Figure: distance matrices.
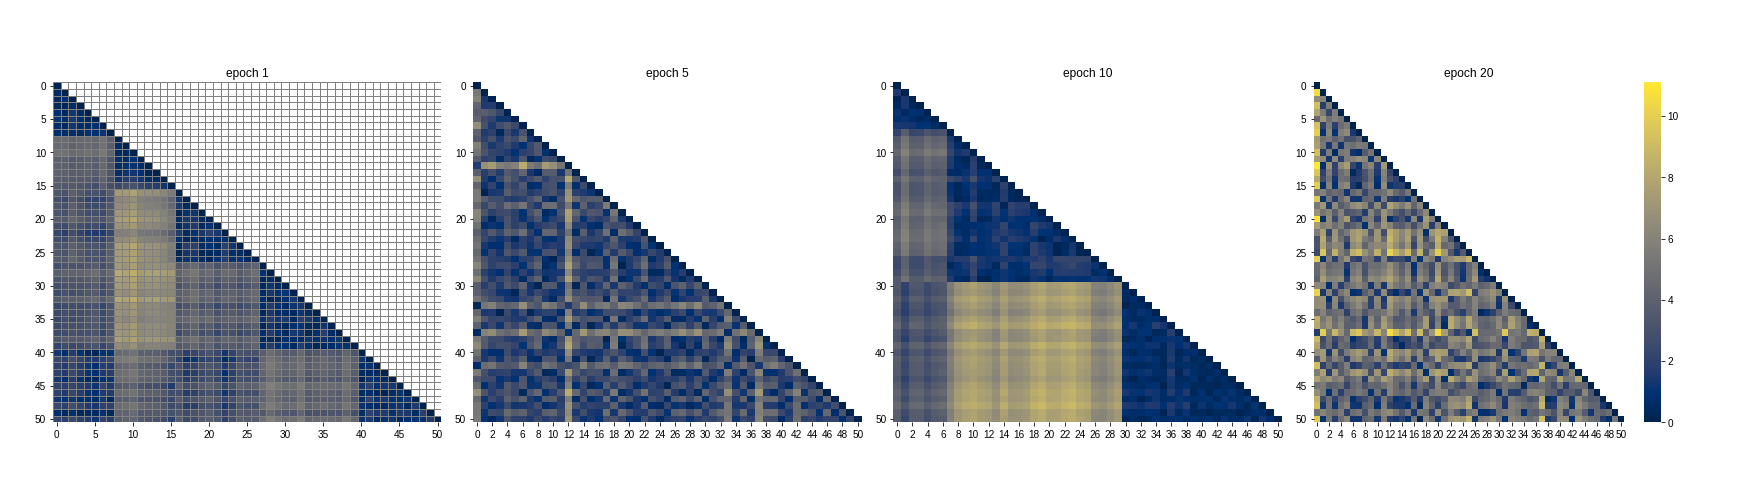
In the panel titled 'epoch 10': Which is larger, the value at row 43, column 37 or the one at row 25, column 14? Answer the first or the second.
the second
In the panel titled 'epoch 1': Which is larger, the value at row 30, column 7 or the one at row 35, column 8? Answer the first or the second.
the second
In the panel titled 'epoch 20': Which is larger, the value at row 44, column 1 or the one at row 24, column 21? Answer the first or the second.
the first
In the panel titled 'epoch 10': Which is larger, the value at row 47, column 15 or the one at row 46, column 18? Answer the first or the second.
the second
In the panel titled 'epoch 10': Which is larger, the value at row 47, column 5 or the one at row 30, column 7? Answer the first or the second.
the second
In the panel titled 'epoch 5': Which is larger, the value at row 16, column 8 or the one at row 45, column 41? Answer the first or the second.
the first
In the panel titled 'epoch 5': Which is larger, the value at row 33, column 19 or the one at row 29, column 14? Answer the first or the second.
the first
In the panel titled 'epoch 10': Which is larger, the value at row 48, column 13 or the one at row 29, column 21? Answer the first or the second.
the first
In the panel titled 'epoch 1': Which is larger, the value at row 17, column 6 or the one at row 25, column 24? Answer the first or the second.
the first
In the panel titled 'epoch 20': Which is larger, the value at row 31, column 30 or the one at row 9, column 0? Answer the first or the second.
the second
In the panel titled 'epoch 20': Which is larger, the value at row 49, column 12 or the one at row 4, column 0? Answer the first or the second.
the second
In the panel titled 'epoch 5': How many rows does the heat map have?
51
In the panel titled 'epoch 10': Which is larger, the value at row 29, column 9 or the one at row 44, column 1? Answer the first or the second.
the second
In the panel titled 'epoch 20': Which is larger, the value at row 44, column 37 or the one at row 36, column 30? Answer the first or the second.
the first
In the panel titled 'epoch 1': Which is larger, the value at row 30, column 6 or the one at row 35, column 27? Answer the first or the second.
the first
